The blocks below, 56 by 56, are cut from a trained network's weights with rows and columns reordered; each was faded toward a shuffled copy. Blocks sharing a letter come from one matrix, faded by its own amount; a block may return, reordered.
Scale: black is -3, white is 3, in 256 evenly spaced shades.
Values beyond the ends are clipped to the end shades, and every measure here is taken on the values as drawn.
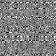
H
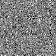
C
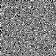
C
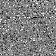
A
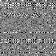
H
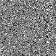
C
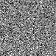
C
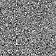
C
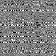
H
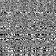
H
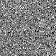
C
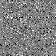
A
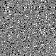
A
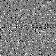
A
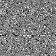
A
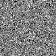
C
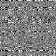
H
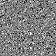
A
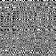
H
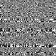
H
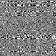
H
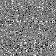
A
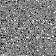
A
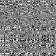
H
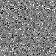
A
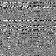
H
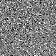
C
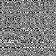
H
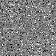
A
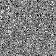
C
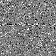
A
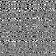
H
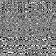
H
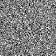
C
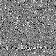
A
